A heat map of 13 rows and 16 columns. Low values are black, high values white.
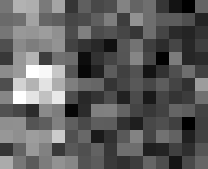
Values change most from cell to cell in the middle left. An odd patch, higher than its surroundings, sits in the middle left. The middle left is the ninth with the highest average. The left part is higher, up to a seam about 30% of the way across.
